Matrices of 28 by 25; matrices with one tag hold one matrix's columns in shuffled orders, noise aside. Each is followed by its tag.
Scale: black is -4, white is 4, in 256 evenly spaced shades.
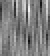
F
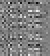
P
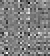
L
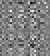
P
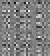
P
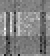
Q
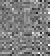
L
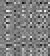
P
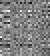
P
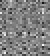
L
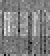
Q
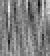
F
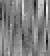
F
